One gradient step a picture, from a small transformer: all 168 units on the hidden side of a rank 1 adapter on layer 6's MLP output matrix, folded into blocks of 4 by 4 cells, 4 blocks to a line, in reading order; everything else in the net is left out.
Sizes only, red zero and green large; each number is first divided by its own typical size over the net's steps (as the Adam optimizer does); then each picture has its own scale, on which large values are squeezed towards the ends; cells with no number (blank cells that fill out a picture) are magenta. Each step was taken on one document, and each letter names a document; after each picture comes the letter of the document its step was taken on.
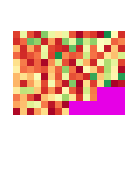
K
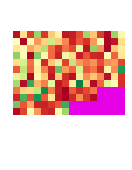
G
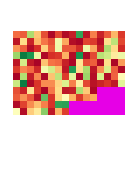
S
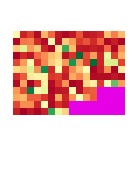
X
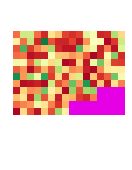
G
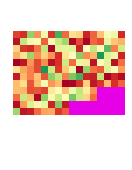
S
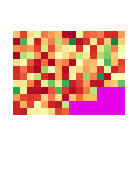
S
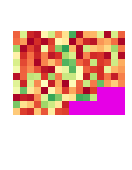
K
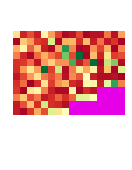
X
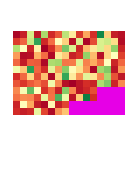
K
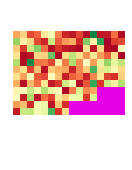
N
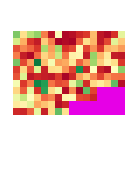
G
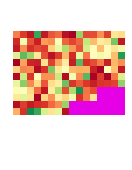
S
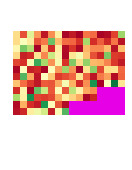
N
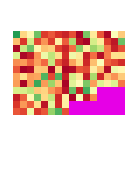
G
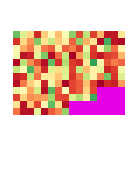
K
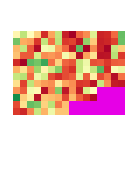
G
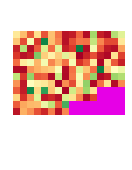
G
